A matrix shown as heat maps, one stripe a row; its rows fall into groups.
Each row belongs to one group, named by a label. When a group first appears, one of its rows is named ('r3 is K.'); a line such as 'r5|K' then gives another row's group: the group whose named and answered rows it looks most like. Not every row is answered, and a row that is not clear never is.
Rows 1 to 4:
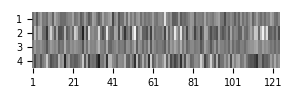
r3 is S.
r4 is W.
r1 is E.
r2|S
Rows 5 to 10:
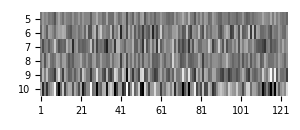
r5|S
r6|E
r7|W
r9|S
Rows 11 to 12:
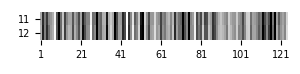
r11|W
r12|W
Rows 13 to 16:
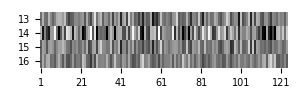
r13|E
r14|W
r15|E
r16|S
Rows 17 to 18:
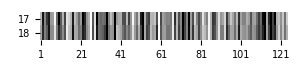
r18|W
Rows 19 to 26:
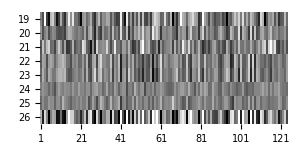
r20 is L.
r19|L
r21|S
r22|E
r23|E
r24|S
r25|E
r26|L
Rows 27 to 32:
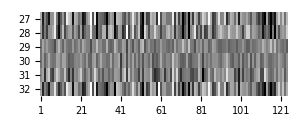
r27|W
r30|E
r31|E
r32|W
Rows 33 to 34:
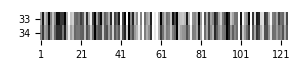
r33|L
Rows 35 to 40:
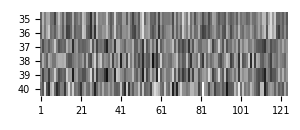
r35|S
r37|W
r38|E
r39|W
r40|L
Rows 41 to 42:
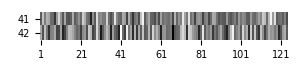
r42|L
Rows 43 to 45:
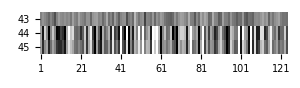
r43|S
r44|L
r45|L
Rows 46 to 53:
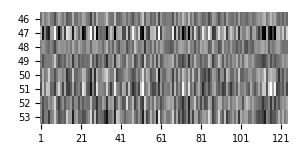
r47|W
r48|S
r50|S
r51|S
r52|W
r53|W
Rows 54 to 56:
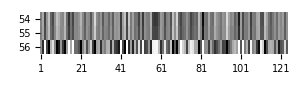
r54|E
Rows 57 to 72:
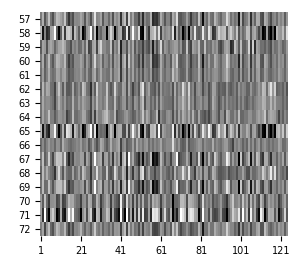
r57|E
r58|W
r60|E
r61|E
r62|S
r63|S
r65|W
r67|E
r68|S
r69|E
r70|L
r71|L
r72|E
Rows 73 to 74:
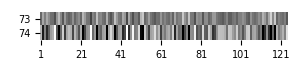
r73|S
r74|W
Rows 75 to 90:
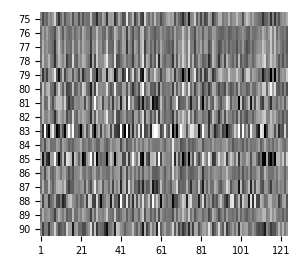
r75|W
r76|S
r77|S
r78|S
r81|E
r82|S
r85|W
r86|E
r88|L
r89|S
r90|W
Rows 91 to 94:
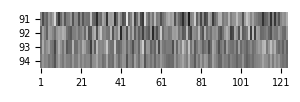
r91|W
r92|E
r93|S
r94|S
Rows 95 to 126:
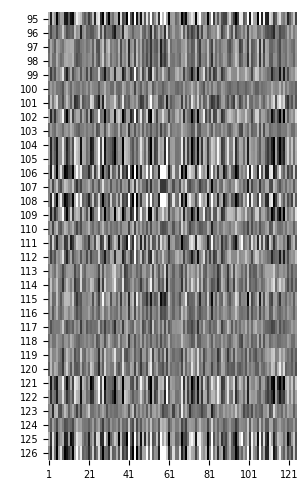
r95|L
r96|W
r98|E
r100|S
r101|S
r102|W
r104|W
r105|W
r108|L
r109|W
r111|L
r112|W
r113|S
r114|S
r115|E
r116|E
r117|W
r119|S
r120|S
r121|W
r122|W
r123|E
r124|L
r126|L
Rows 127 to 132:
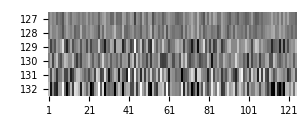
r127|S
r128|S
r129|W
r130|E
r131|L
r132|W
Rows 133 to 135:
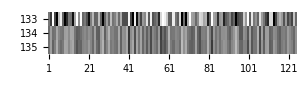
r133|L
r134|E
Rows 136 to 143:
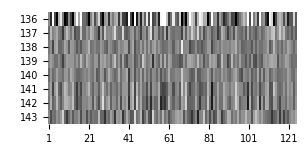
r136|L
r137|S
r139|S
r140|E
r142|E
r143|W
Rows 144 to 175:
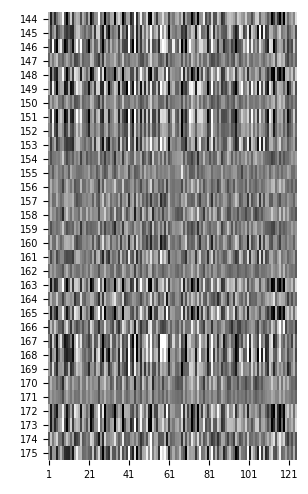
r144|W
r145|L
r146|L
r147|S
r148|W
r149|L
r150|S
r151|L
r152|L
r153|L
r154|W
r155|E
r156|S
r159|W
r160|E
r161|L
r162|S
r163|W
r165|W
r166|S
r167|L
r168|L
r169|L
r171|S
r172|W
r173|W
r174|S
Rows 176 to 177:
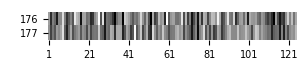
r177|W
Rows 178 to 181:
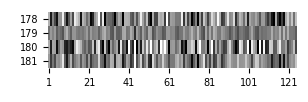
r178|W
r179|S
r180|L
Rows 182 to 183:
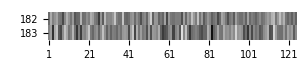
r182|S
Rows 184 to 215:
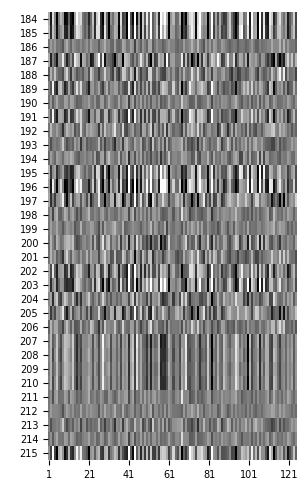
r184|L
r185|L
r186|S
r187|W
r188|S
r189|L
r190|E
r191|L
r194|E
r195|L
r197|W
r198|E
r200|E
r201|S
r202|L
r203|L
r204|E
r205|W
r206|S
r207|E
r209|E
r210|E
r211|E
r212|S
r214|E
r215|L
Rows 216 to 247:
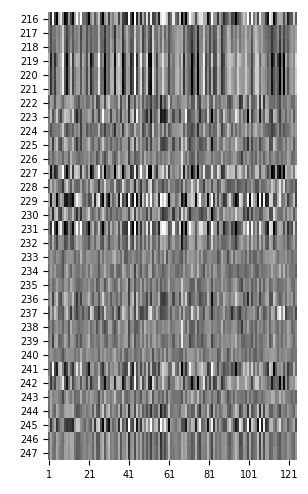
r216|L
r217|W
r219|W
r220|W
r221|W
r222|E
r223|E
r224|W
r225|E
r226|E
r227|W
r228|S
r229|L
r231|L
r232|L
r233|S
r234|S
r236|E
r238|E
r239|E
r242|W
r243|S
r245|L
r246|E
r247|E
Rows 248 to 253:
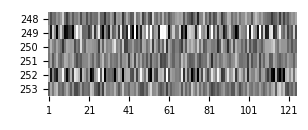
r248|W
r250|S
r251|E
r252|W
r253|S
